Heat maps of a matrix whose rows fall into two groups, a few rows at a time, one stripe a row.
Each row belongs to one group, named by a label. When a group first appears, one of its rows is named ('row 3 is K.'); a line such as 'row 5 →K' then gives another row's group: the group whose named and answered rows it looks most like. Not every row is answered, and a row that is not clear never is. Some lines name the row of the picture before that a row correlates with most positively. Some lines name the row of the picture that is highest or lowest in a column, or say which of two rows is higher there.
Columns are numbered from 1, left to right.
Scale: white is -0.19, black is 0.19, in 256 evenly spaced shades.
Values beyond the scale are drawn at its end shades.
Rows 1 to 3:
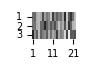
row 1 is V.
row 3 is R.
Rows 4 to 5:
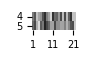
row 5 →V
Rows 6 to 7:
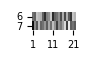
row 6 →V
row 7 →R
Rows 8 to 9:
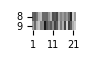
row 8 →V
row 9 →V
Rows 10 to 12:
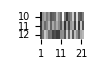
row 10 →R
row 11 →R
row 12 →V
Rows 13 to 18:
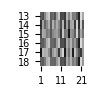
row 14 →R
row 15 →R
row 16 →V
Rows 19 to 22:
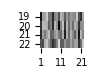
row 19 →R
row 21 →R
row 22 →V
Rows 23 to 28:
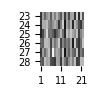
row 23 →R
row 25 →V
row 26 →V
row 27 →R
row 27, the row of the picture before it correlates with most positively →21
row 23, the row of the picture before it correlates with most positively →21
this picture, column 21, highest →24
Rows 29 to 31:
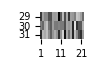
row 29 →R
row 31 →R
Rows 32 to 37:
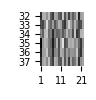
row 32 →R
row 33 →V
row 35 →R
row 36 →R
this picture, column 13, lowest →34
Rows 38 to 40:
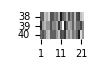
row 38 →V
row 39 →R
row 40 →V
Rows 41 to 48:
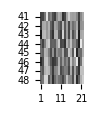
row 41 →V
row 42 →R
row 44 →V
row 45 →V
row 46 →V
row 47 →V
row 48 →V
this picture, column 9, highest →46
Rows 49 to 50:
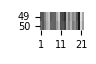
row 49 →V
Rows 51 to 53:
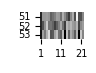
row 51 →R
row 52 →V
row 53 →R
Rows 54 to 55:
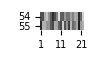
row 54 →V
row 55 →R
